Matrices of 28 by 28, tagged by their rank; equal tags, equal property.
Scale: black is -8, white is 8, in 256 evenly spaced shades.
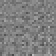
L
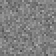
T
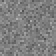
T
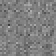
L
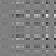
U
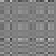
U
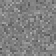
T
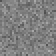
T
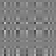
U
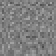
L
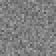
T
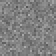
T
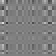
U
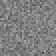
T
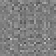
L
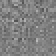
L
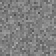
T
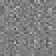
L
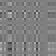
U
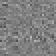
L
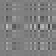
U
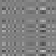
U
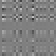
U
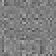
L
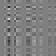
U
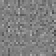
L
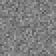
T
